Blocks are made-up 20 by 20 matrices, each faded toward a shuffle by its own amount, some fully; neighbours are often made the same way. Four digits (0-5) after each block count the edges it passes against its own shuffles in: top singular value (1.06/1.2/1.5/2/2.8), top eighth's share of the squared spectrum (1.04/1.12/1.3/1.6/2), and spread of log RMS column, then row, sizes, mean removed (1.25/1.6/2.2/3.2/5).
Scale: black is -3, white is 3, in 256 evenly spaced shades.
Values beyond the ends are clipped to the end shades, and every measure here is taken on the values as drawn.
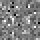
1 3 0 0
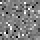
0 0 0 0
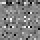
2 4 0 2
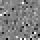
1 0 0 0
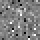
0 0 0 0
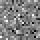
0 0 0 0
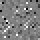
1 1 0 0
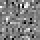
2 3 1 2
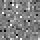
0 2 1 0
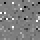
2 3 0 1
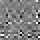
3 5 2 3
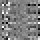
3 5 3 2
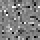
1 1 0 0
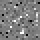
0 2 0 0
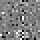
2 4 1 1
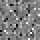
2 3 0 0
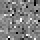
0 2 0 0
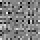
3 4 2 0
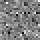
1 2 0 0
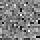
0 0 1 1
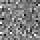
0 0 0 0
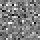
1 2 0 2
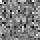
1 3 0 1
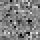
1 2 1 1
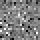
0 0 0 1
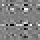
3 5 1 3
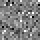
1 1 0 1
